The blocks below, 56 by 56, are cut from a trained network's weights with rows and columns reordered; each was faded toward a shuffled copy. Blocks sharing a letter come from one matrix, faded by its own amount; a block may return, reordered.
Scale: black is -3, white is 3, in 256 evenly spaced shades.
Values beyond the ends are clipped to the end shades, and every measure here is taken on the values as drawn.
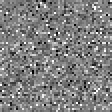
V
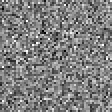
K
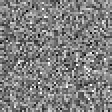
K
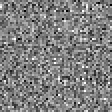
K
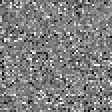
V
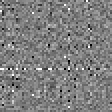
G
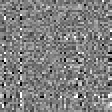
G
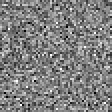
K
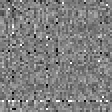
G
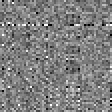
G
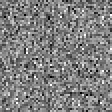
K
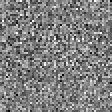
K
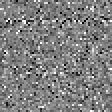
V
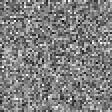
K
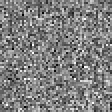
K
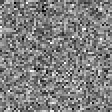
K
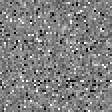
V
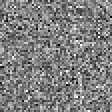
K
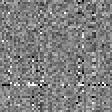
G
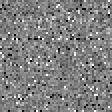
V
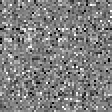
V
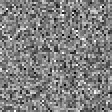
K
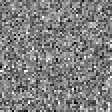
K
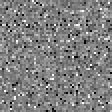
V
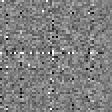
G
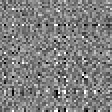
G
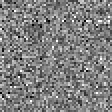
K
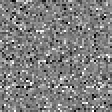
V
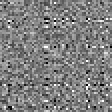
G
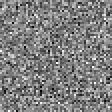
K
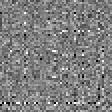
G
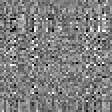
G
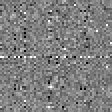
G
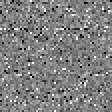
V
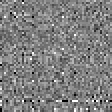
G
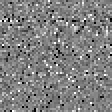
V
